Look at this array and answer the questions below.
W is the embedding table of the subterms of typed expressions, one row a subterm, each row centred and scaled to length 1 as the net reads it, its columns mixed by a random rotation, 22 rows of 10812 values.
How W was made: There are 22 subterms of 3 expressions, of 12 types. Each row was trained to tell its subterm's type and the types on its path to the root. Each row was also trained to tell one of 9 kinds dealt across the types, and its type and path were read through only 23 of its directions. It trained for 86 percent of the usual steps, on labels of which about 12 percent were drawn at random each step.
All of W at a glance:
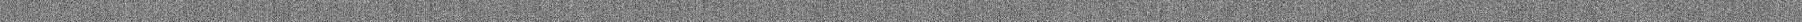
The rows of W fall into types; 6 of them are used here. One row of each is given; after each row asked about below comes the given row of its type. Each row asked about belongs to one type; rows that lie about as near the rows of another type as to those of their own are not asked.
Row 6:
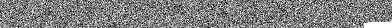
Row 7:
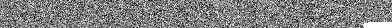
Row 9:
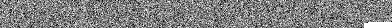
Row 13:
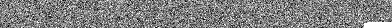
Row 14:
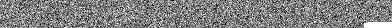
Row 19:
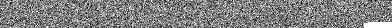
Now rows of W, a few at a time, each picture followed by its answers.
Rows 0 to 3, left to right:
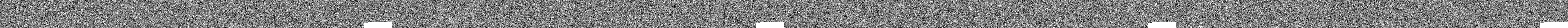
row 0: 6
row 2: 9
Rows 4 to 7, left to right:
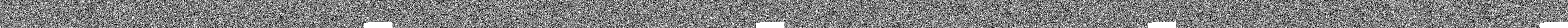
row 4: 19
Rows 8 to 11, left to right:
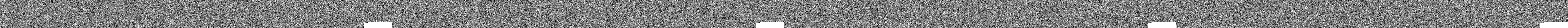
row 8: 9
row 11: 19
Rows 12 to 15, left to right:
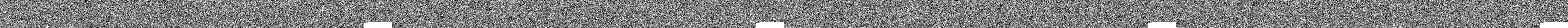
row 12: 19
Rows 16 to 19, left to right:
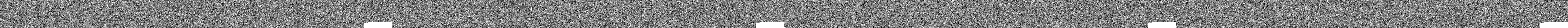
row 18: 13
